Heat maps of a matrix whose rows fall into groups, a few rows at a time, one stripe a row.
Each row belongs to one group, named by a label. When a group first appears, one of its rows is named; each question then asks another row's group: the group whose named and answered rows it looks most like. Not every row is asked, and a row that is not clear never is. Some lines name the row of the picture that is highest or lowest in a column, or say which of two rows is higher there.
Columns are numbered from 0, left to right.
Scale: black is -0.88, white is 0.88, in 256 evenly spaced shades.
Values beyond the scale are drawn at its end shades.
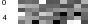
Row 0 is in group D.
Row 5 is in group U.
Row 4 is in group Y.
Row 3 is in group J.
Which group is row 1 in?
Y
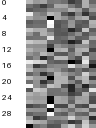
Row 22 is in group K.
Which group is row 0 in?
Y
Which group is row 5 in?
D
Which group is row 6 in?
D
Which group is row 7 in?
Y
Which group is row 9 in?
D
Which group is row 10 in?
Y
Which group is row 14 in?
U
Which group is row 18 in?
U
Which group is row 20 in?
U
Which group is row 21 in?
J
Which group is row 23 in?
Y
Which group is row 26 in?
D
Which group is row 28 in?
D
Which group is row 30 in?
Y
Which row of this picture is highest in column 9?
22
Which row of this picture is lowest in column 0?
31
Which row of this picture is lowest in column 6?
15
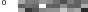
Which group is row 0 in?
J
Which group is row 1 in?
D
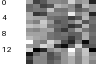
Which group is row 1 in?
U
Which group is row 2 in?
D
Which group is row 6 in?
Y
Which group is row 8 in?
Y
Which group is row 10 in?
J
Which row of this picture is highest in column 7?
11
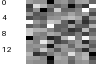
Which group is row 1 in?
K
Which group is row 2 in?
U
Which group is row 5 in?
J
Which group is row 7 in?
Y
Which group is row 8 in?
J
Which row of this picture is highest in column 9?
1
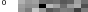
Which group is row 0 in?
Y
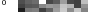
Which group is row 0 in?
D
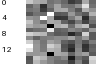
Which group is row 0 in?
Y
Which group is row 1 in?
U
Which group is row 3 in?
D
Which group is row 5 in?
J
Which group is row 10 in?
J
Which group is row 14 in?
K
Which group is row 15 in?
K
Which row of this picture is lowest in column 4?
4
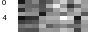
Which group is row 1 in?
U
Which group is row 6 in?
D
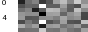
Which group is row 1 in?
D
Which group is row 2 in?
U
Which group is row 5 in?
D
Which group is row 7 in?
D
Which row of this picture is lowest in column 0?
0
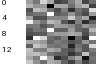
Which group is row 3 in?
D
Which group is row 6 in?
U
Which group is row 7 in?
D
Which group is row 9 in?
K
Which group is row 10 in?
Y
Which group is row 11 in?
K
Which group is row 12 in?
J
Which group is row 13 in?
Y
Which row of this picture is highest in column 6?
4
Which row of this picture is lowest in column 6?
9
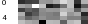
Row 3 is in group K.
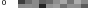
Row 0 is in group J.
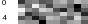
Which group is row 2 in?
J
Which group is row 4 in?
U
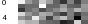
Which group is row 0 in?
J
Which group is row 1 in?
D
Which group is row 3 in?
J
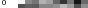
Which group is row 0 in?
J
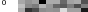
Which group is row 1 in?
J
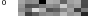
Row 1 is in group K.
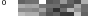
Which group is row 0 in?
D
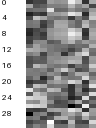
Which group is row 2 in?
D
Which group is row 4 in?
K
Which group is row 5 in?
U
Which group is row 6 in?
U
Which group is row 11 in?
K
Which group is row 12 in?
Y
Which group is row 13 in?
U
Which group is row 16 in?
K
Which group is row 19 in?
U
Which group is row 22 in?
J
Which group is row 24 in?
Y
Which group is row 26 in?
Y
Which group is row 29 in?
U
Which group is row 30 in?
D
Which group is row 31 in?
D
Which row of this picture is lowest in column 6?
26
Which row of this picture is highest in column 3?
30
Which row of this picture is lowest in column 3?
28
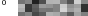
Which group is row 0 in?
U
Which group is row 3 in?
U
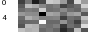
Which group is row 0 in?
U
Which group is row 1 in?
K
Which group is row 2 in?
D
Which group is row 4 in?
K
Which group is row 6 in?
K
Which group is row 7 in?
Y
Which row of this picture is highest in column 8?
0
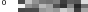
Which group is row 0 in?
K
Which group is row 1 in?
J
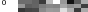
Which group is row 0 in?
U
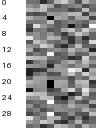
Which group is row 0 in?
U
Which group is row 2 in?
Y
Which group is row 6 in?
K
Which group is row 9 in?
J
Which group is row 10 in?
K
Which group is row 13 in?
D
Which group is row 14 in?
Y
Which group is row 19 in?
K
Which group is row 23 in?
Y
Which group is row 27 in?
U
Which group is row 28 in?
D
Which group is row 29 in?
J
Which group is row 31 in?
U
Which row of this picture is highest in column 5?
0
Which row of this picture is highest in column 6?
17
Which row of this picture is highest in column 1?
6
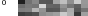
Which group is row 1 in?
D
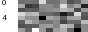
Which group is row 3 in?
Y
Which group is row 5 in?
K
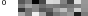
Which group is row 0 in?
U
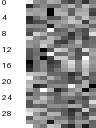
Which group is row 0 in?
J
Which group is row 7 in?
D
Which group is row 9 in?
J
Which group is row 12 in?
U
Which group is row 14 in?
U
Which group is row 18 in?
Y
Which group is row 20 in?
Y
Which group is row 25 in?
K
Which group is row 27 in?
Y
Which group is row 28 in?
J
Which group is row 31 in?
J
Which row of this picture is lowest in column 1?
21
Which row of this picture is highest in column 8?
14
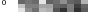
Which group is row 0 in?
D
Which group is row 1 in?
J
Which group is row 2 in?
J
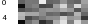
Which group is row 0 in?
D
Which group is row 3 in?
Y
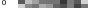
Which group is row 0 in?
K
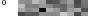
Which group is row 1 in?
J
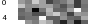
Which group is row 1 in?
J
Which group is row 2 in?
U
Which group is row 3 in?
U
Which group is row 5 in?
J
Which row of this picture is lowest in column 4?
0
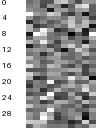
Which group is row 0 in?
U
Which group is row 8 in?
K
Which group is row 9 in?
K
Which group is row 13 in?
U
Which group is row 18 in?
J
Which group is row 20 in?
D
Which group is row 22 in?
U
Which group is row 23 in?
D
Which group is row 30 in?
Y
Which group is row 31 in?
K
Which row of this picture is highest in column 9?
8
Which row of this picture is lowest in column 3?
2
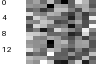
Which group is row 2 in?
U
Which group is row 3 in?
J
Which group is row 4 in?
K
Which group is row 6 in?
K
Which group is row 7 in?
U
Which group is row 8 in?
Y
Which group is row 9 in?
J
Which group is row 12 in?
J
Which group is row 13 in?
D
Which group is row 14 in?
Y
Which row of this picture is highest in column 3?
13
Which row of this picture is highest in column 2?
15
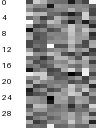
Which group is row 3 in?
Y
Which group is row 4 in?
U
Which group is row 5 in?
J
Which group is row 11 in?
D
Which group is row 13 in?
J
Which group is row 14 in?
U
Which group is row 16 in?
U
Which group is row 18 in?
Y
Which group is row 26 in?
K
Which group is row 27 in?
K
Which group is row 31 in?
D
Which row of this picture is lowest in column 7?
18
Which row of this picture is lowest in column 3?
24
